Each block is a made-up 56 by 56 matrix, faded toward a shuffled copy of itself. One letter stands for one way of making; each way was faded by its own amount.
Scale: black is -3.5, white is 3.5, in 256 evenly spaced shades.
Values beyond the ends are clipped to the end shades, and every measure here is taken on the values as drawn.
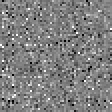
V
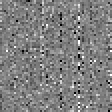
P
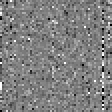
P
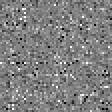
V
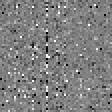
V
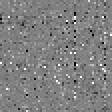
V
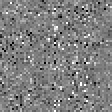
V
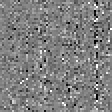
P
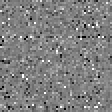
V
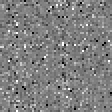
V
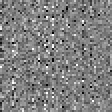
P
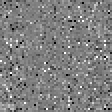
V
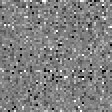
V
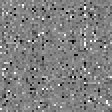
V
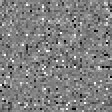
V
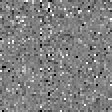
V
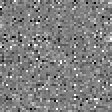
V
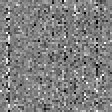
P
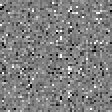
V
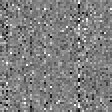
P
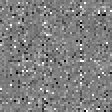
V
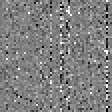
P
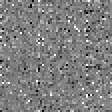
V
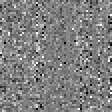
P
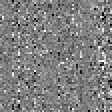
P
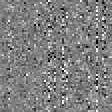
P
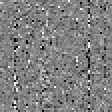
P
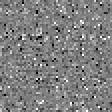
V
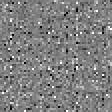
V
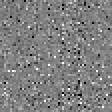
V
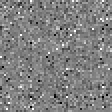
V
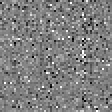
V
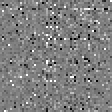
V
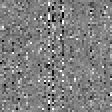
P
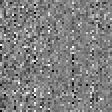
P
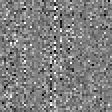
P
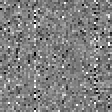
P
